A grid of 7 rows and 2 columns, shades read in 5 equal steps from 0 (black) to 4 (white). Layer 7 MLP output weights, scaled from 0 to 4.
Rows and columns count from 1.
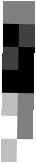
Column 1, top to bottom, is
2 0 1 0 3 4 3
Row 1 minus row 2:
2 1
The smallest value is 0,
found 4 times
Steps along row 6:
down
